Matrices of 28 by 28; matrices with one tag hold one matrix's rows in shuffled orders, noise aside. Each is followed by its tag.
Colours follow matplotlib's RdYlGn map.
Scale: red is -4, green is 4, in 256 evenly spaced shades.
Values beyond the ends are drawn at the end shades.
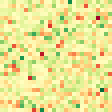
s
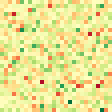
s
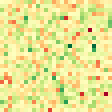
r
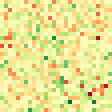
r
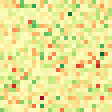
s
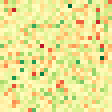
s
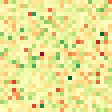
s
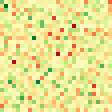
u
